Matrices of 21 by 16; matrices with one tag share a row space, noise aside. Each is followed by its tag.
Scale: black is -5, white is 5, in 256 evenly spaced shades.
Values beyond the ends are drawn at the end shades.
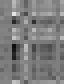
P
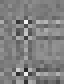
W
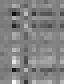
P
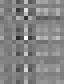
W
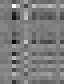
P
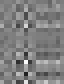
W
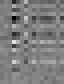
P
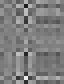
W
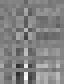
W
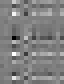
P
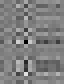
W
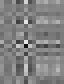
W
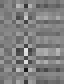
W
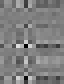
W
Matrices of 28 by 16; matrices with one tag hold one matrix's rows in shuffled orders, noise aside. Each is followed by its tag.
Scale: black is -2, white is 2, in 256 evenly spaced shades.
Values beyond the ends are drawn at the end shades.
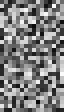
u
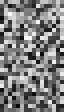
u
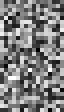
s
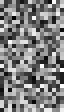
u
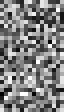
u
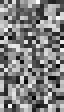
s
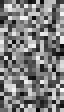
u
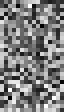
s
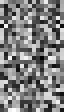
s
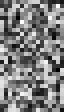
s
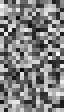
s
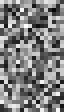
s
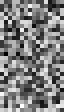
s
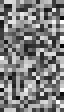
u
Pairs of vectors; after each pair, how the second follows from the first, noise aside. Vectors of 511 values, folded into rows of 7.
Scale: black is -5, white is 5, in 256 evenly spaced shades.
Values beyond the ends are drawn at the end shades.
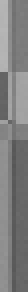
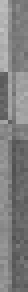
copied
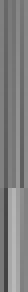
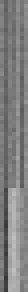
copied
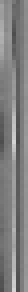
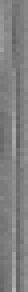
shrunk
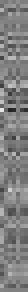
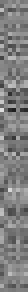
copied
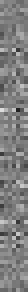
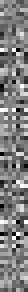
scaled up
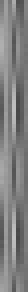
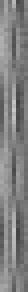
copied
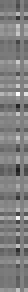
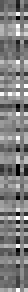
scaled up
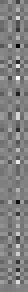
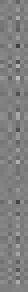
shrunk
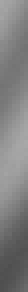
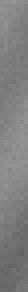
shrunk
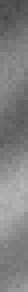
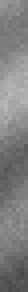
reversed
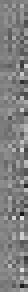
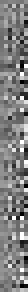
scaled up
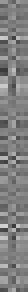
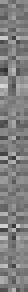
copied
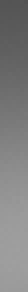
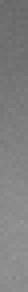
shrunk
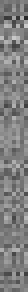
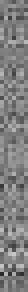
reversed
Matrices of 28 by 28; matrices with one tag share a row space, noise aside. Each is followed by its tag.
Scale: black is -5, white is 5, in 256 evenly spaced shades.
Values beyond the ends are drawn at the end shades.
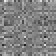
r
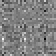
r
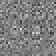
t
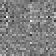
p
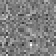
p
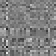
p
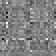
p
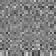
t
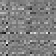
p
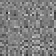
t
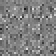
t
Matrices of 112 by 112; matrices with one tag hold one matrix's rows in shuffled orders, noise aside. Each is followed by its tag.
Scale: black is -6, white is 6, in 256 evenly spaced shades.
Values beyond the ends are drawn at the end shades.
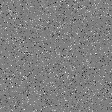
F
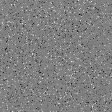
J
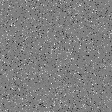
J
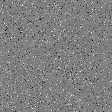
J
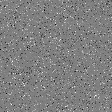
F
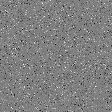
F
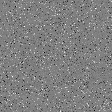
F
